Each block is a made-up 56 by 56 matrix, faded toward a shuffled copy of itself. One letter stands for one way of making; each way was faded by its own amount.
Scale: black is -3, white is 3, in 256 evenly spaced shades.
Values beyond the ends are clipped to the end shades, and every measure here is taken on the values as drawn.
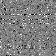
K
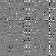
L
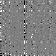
L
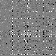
L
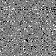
K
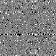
K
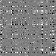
L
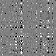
L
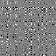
L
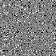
K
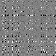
L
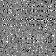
K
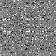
K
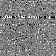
K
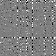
L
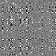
L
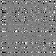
L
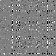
L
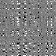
L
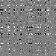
L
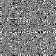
K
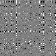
L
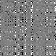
L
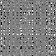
L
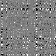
L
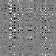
L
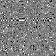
K
